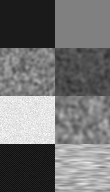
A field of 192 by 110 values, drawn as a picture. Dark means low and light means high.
It is made of 4 by 2 panels. Panel 1,1: very low, flat. Panel 1,2: middling, flat. Panel 2,1: middling, blotchy. Panel 2,2: low, blotchy, faint in contrast. Panel 3,1: very high, fine-grained, faint in contrast. Panel 3,2: middling, blotchy. Panel 4,1: very low, checkered, faint in contrast. Panel 4,2: high, streaked across.
